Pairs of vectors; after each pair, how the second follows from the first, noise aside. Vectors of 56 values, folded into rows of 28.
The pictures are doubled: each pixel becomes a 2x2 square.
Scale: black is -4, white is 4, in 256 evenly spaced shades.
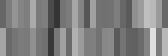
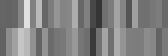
wrapped around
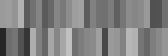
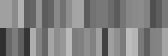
copied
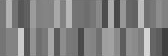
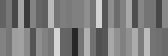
wrapped around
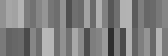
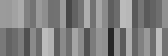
copied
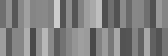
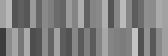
wrapped around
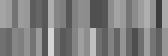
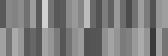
wrapped around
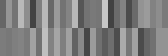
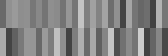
wrapped around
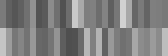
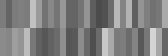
wrapped around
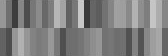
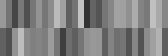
copied
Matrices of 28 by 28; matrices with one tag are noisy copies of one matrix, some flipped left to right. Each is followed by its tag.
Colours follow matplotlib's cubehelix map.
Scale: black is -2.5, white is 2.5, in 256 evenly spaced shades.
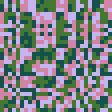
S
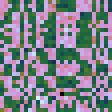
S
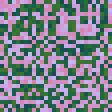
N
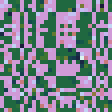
S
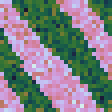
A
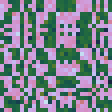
S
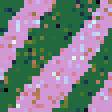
A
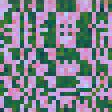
S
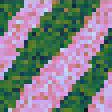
A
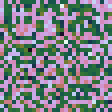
N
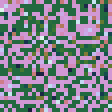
N
